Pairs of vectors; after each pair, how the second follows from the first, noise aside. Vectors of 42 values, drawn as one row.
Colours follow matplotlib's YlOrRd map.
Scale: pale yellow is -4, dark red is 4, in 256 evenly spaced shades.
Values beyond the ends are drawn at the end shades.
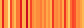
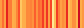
shuffled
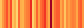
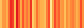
sign-scrambled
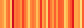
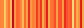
sign-scrambled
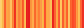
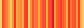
sign-scrambled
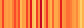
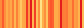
sign-scrambled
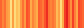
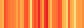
shuffled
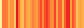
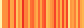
sign-scrambled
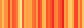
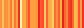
sign-scrambled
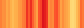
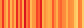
shuffled
